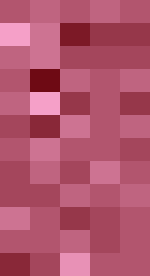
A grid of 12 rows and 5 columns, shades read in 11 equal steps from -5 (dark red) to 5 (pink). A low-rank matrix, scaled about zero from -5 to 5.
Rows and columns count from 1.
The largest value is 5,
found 2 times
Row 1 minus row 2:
-5 -1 4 3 2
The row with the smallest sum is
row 4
